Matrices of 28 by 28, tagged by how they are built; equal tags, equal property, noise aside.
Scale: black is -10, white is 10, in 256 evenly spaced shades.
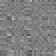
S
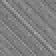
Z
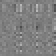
S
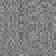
S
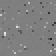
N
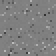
N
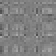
S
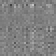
S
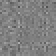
S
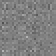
S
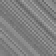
Z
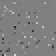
N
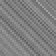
Z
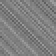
Z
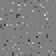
N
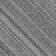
Z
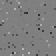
N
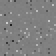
N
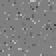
N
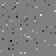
N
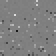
N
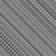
Z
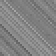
Z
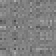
S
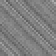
Z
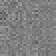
S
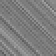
Z
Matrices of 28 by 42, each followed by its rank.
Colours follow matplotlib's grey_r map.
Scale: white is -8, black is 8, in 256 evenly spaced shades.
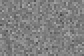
full rank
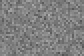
full rank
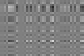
one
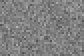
full rank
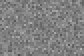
full rank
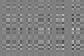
one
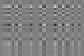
one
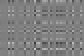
one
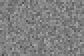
full rank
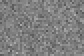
full rank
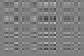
one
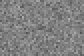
full rank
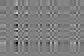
one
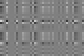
one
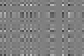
one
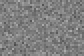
full rank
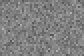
full rank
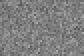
full rank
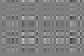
one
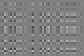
one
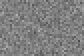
full rank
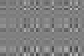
one
